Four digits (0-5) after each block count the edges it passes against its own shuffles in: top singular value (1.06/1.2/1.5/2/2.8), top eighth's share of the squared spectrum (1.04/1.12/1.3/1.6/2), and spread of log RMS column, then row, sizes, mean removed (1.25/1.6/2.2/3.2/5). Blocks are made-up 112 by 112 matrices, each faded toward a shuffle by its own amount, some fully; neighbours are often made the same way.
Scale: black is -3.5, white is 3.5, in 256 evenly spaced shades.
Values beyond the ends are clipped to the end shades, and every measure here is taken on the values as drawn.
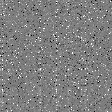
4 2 1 0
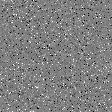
2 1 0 0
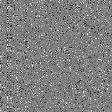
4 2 1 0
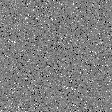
3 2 0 0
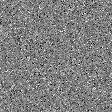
1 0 0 0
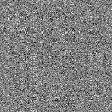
4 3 2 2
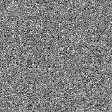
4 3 1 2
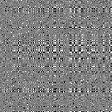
5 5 4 4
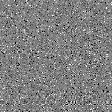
4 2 1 1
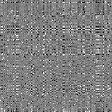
5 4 3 3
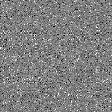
4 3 1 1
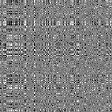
5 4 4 4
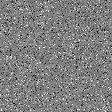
3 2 0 0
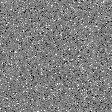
0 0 0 0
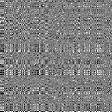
5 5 4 4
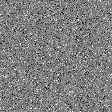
0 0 0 0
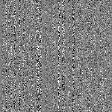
2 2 4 0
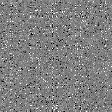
4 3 2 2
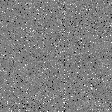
3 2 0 0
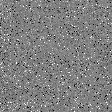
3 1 1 0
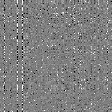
5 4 3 2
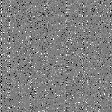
4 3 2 1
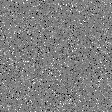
0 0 0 0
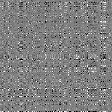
5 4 3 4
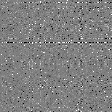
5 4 2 2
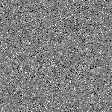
2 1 1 0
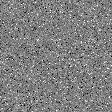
1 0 0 0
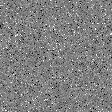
0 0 0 0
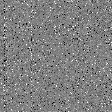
2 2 2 1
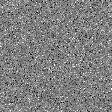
3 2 0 0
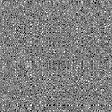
5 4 2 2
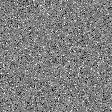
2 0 0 0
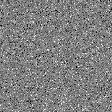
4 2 1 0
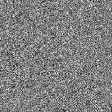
4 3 2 2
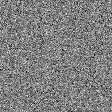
0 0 0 0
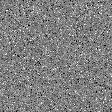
0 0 0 0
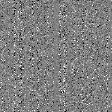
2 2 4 0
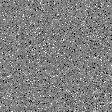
3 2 0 0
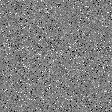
2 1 0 0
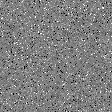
0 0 0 0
